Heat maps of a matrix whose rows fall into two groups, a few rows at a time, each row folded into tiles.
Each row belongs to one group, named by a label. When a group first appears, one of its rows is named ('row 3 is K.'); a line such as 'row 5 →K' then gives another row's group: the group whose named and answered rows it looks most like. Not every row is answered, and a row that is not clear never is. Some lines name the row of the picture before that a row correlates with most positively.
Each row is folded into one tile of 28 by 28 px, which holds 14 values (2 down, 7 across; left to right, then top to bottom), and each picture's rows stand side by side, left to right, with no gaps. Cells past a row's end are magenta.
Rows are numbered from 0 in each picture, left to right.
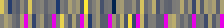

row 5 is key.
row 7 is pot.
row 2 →key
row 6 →key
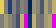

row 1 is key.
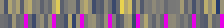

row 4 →pot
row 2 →pot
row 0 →pot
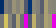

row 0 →key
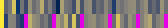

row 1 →key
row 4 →key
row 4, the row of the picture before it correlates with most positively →0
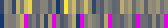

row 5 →pot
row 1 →pot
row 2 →pot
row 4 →pot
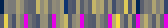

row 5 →key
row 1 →pot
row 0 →key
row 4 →key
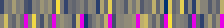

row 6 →key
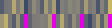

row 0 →key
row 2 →key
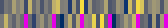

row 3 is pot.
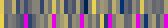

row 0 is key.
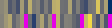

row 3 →key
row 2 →key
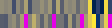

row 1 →key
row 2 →pot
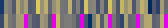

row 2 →key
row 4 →pot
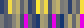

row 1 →pot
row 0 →pot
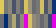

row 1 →key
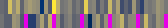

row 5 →key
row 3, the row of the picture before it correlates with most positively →0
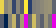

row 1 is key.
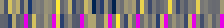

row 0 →pot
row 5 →pot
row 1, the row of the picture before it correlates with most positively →1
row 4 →key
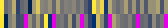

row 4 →key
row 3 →pot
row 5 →pot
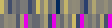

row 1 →pot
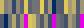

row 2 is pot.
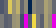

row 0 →pot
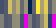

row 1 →pot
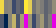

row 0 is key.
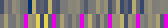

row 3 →key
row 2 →key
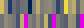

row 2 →pot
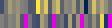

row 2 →pot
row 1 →pot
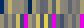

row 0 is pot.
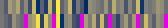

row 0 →pot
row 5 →key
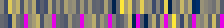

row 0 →pot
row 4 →pot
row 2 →pot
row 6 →key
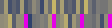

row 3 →pot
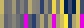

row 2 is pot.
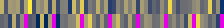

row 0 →pot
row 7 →key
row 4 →key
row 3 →key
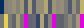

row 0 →key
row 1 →pot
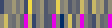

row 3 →pot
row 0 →key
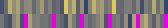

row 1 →key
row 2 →pot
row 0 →pot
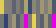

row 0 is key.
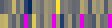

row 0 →key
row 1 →key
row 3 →pot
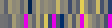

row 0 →pot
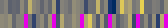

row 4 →pot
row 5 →pot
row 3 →key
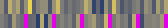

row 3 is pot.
